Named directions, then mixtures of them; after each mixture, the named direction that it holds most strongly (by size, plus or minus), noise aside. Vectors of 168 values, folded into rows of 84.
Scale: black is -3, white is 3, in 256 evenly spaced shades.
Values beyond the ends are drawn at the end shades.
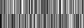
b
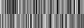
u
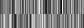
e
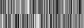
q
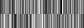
e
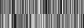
e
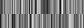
b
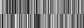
q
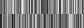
b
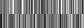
b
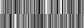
e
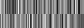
u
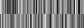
u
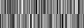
u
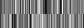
e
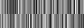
u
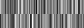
u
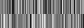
e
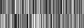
e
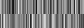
u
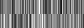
e
